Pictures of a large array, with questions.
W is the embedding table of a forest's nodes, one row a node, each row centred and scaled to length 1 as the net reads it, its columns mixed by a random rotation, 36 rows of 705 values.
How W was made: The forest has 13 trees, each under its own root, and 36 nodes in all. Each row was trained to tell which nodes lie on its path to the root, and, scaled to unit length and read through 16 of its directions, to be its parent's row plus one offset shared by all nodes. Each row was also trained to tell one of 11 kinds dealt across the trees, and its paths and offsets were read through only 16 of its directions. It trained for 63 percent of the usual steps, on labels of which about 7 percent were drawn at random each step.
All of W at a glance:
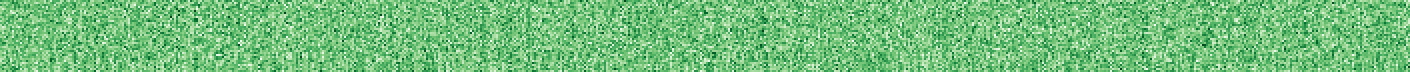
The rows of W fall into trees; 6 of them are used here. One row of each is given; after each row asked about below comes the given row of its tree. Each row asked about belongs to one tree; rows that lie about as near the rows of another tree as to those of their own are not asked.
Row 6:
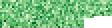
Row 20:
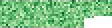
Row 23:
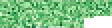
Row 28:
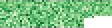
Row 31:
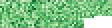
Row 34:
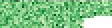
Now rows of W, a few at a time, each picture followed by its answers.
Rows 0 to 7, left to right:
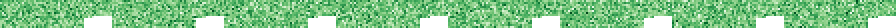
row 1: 31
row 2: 20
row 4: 23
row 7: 20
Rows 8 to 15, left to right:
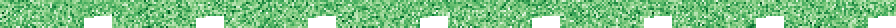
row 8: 23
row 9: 28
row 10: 28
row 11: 23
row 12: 23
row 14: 31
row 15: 6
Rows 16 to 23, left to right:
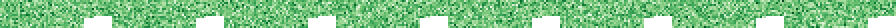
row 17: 6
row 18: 6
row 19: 31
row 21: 34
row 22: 20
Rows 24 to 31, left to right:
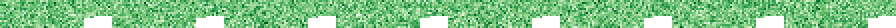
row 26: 28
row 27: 31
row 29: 28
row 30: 23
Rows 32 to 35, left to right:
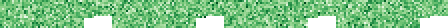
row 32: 34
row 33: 20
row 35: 31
